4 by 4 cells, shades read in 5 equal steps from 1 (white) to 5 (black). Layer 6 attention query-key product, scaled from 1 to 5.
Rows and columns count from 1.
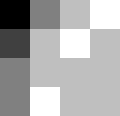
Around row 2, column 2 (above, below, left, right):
3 2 4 1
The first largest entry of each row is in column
1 1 1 1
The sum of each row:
11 9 9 8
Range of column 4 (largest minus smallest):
1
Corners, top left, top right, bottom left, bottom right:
5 1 3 2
